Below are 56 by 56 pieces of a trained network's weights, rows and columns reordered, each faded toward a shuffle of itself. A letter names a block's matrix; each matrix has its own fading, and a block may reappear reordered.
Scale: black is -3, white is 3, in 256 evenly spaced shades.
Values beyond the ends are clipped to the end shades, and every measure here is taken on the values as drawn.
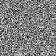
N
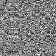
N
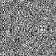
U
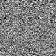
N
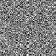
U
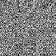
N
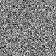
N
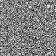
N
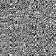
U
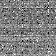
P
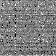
P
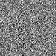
N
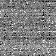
P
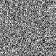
N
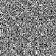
U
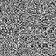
N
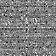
P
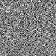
N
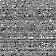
P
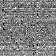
P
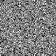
U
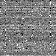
P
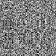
U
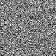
N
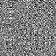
N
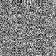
U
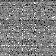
P
